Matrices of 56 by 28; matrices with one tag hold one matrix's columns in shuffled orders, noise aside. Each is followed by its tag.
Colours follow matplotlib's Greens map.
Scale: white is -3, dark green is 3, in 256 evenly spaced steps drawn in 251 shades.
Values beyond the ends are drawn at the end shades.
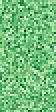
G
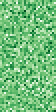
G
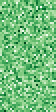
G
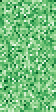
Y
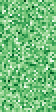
Y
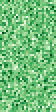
Y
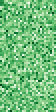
G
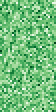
G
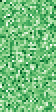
Y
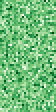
Y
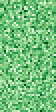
G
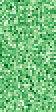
Y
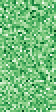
G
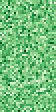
G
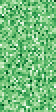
Y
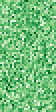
Y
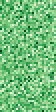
G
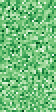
G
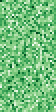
Y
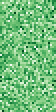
G
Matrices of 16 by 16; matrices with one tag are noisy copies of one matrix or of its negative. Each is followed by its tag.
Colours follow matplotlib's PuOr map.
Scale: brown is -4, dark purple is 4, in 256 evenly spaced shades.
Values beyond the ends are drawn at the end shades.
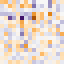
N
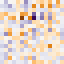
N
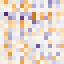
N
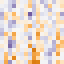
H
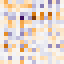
N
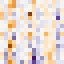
H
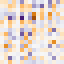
N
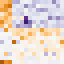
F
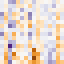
H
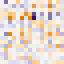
N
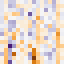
H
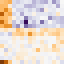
F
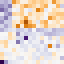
F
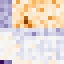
F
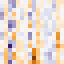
H
